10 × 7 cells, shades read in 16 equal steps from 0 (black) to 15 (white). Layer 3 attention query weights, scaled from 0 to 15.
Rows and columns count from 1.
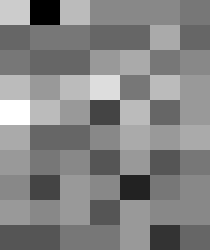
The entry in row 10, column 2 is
5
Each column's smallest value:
5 0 6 4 2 3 6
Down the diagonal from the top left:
12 7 6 13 11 9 7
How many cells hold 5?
5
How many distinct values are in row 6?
4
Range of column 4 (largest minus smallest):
9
